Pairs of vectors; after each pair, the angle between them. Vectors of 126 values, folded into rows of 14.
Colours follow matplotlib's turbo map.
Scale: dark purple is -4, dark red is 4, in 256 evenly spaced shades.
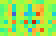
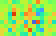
nearly opposite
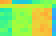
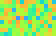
orthogonal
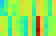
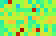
orthogonal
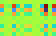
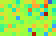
partly aligned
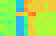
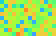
orthogonal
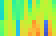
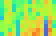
nearly parallel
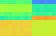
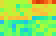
nearly opposite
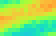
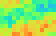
nearly opposite
